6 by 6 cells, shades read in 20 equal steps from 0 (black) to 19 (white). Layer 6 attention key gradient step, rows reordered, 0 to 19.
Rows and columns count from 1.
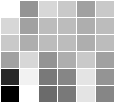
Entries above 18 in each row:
1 0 0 0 0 1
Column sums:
65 89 72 75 87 76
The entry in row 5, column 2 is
18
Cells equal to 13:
4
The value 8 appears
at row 6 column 3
